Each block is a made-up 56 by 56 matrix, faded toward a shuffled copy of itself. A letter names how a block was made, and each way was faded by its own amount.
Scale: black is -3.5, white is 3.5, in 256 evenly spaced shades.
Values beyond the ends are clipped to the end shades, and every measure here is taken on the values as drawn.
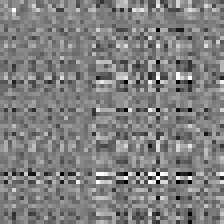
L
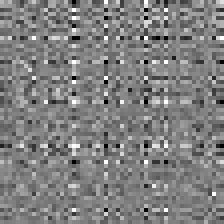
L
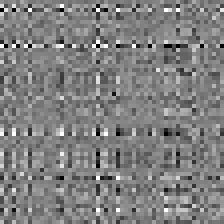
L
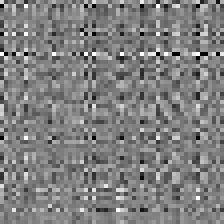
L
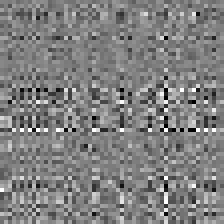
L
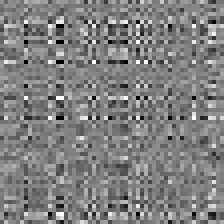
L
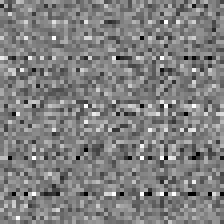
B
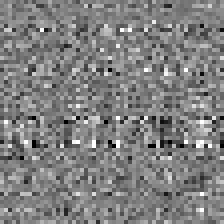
B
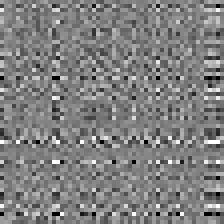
L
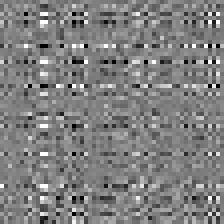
L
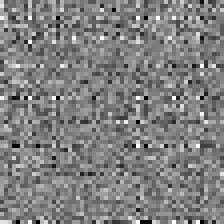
B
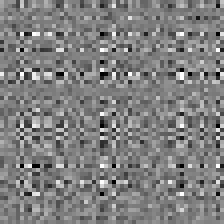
L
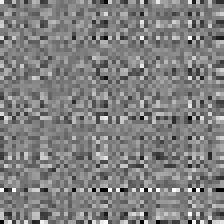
L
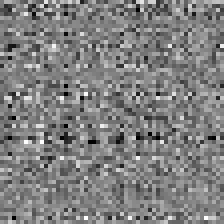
B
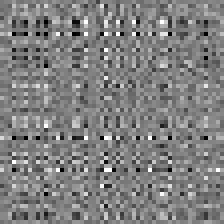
L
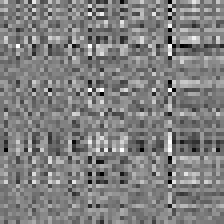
L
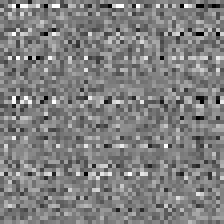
B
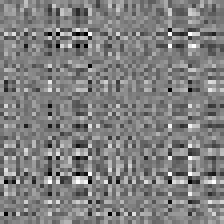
L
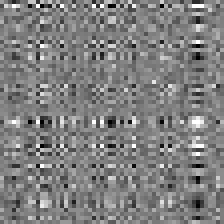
L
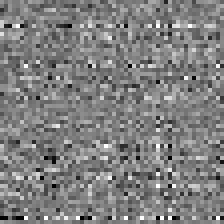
B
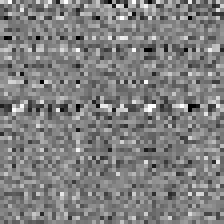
B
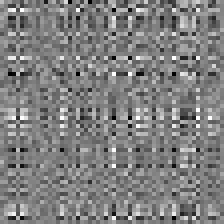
L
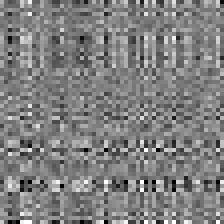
L
